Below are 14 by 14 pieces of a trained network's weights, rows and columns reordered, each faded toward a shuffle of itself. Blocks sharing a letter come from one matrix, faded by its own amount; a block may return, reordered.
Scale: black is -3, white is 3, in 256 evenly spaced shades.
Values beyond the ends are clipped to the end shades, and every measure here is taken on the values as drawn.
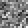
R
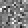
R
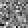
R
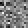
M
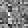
M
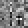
M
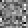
M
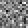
M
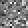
R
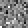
R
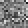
R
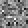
R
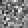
R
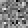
R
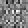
M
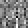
M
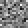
R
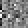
M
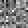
M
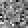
R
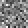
R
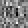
M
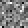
M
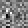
M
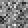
R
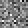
R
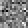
M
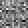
M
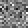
R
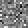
R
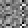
M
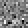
R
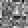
M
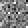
R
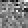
M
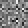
M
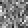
R
